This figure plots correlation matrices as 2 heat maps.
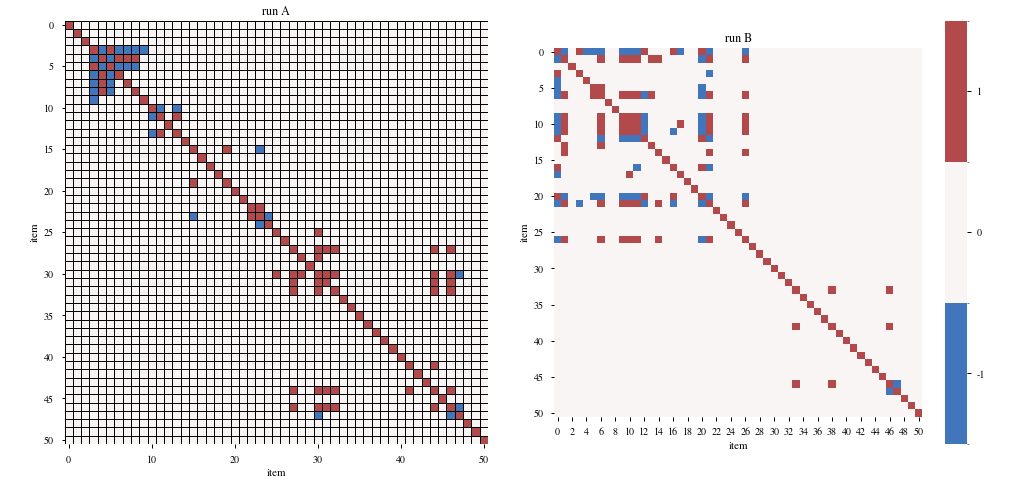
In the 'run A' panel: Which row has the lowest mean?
3
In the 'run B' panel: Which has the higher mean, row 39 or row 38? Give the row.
38
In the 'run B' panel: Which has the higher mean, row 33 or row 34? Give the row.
33
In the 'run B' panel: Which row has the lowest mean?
0
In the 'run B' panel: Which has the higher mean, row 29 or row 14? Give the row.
14
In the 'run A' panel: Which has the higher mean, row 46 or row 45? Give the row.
46
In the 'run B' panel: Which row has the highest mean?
1
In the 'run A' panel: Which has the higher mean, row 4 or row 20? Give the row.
4
